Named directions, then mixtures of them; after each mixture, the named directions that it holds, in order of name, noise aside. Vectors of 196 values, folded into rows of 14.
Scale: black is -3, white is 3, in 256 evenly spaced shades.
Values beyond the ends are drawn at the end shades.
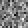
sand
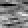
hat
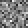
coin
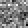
coin, hat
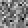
coin, sand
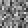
sand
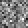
coin, sand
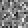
sand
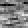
hat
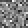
coin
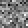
coin, hat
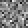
coin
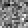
hat, sand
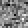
hat, sand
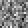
sand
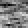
hat
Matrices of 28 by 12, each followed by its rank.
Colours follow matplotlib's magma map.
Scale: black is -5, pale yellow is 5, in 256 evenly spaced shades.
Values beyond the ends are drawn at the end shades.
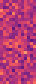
full rank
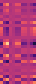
one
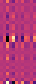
one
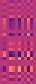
one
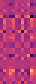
two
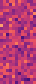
full rank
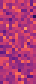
full rank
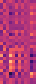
two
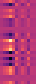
one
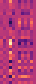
two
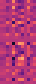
two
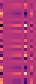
one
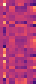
two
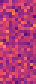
full rank
